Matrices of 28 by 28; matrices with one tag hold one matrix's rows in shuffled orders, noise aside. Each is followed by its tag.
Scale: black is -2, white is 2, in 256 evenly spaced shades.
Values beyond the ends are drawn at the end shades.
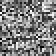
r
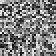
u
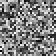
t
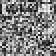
r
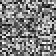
r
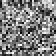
r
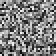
t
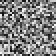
u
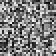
u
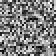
t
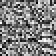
r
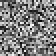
t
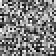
t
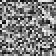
r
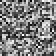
r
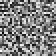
u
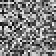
u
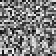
u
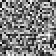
r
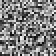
t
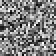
t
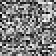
r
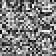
r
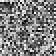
t
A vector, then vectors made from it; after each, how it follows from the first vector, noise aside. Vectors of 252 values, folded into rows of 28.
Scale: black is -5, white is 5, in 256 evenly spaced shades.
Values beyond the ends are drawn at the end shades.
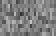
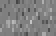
partly zeroed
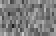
wrapped around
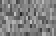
copied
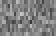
negated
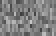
copied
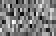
scaled up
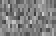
copied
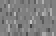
partly zeroed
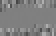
partly zeroed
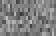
copied
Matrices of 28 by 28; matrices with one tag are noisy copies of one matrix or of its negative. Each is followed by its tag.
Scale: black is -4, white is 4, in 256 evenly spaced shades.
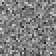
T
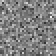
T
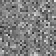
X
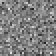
T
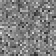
X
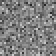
T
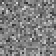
T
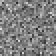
T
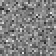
T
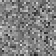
X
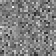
X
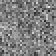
X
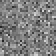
X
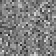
X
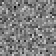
T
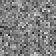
X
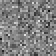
X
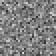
T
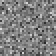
T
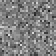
X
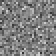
T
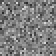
T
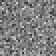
T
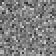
T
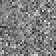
X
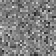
X
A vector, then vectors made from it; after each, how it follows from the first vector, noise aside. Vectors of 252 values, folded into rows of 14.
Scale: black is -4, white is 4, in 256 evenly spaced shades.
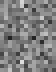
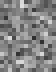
sign-scrambled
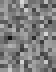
copied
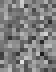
copied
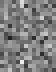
copied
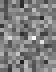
negated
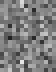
copied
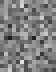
copied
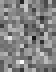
sign-scrambled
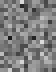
sign-scrambled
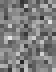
negated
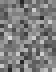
negated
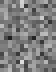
copied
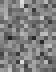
copied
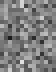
copied
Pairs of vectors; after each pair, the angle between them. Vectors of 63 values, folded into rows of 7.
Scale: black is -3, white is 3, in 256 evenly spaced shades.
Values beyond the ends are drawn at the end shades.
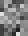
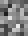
orthogonal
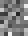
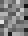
nearly opposite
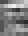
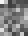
partly opposed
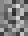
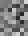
nearly opposite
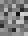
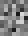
nearly parallel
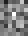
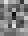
nearly opposite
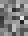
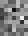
nearly parallel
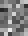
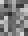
partly opposed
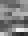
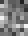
orthogonal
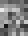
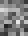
nearly parallel
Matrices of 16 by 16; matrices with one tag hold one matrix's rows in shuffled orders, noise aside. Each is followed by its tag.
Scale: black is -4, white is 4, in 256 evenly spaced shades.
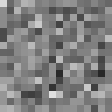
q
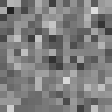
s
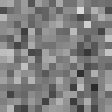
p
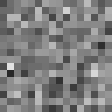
s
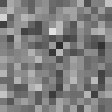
q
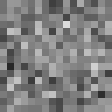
s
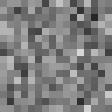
p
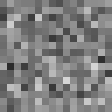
s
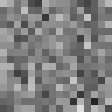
p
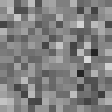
p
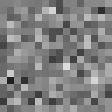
s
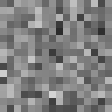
q
